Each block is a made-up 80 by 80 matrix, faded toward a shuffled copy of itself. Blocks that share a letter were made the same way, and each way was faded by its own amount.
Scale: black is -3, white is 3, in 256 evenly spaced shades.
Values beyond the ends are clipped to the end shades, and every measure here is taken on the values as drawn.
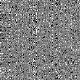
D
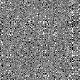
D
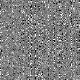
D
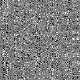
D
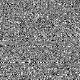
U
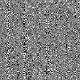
D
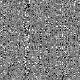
D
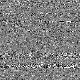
U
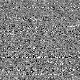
U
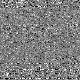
U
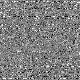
U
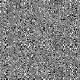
D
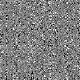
D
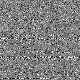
U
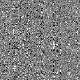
D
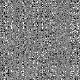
D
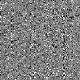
D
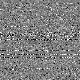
U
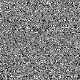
U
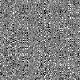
D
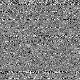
U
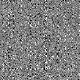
D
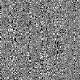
D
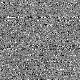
U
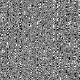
D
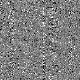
D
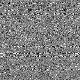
U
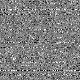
U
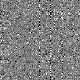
D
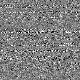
U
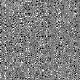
D
